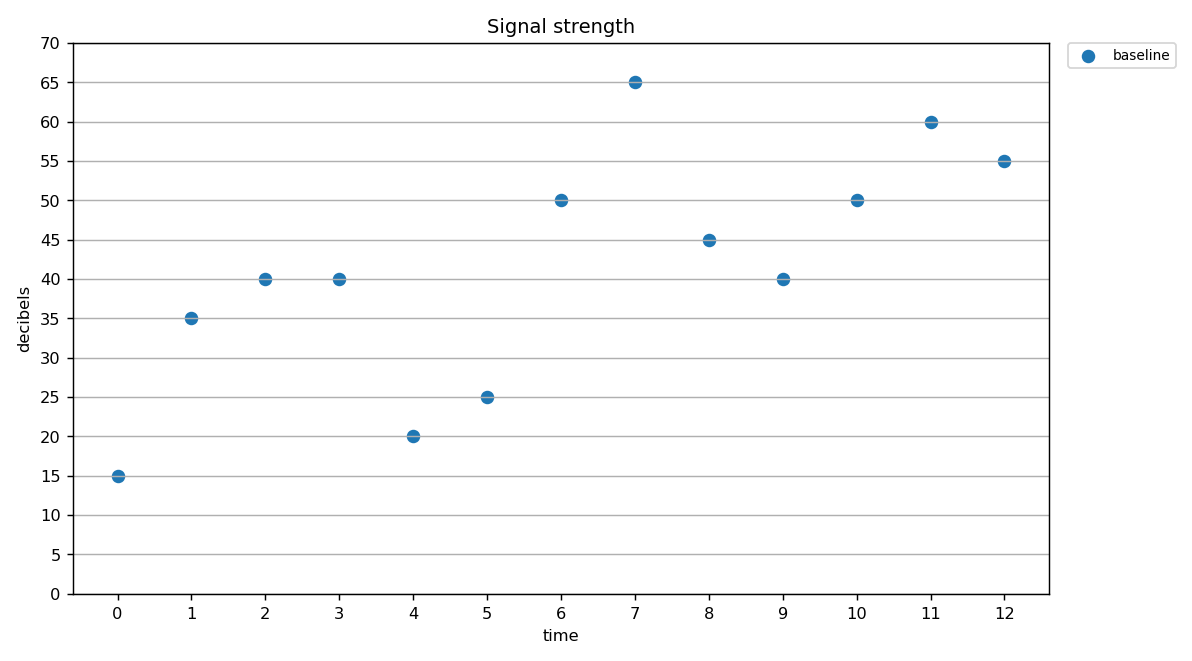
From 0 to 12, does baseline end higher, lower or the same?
higher
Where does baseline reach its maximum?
7
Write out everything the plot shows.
Title: Signal strength
x-axis: time, ticks 0 1 2 3 4 5 6 7 8 9 10 11 12
y-axis: decibels, ticks 0 5 10 15 20 25 30 35 40 45 50 55 60 65 70
Legend: baseline
Values:
baseline: 15 35 40 40 20 25 50 65 45 40 50 60 55
